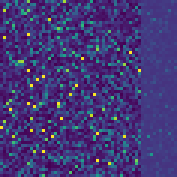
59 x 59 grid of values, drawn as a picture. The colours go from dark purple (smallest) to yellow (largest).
Neither half mirrors the other. There is no overall slope. The grain is fine, like static. A vertical seam about 80% of the way across splits the table, and the right part is calmer. There are no regular stripes. Most values sit low, with a long tail of high ones.
